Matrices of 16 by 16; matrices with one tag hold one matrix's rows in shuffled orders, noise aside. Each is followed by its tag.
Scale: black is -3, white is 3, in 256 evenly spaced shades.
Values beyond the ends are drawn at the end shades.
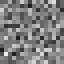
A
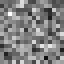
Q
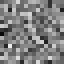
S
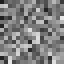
S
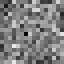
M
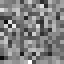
S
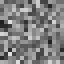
S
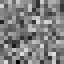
A
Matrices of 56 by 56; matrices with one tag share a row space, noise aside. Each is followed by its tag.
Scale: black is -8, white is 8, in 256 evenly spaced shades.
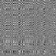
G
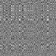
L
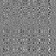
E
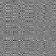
G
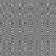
L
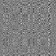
E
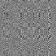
E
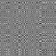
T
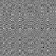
L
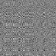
G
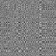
T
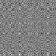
L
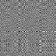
T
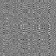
E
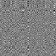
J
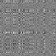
G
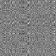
J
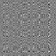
E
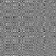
G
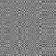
T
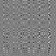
E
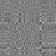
T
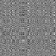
J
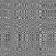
T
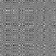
G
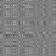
G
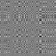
T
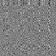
E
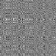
G
